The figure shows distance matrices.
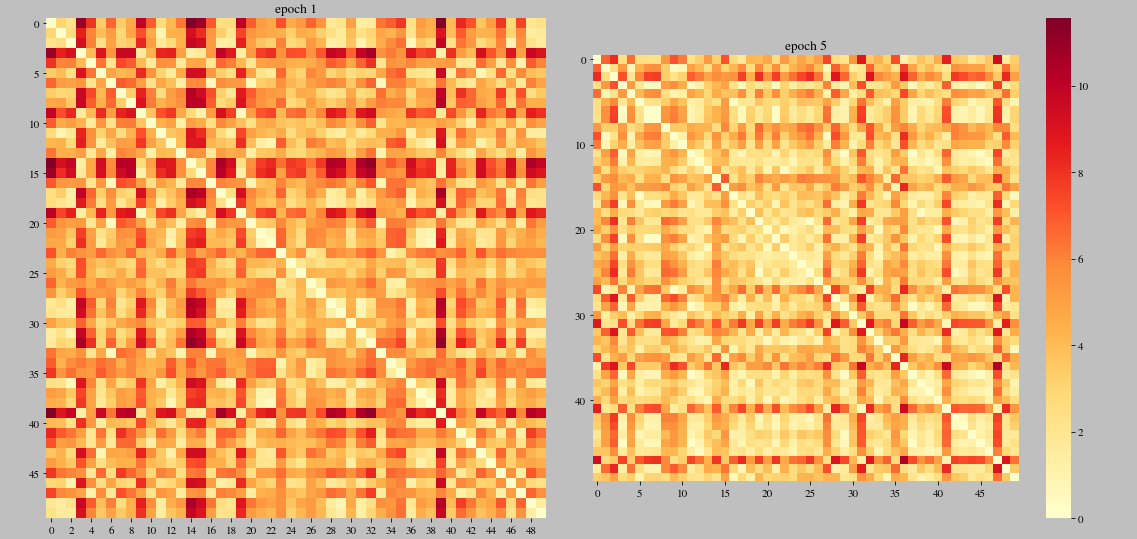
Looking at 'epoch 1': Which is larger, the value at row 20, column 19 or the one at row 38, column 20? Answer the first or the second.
the first
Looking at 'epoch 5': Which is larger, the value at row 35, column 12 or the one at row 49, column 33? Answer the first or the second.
the first
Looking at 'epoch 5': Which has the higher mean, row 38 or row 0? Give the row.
0
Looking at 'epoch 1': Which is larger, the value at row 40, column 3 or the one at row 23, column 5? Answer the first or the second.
the first
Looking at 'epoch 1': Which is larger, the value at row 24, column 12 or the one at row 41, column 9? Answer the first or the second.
the second
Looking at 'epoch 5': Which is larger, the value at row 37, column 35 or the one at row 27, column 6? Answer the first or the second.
the second
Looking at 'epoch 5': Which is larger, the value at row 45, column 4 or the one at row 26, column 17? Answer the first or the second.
the first
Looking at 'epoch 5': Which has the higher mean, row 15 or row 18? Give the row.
15
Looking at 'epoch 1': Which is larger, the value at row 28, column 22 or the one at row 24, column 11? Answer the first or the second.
the first
